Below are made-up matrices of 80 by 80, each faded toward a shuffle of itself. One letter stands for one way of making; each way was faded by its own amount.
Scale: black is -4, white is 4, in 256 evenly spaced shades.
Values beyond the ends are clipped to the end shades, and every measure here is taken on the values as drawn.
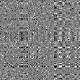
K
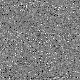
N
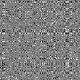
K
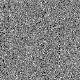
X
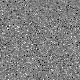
N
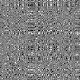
K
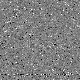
N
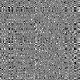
K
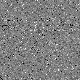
N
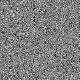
X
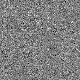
X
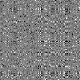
K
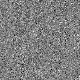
X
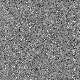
X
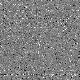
N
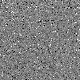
N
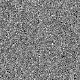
X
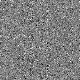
X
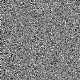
X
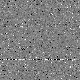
N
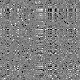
K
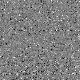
N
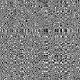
K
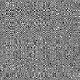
K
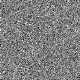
X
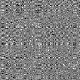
K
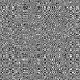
K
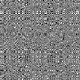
K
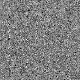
X
